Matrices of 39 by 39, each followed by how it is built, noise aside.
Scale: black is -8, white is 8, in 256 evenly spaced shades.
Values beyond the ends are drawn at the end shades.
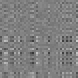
low rank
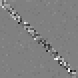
banded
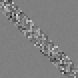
banded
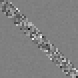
banded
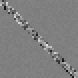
banded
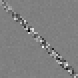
banded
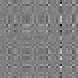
low rank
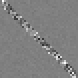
banded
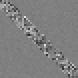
banded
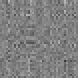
low rank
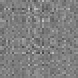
low rank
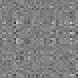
low rank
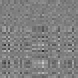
low rank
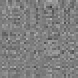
low rank
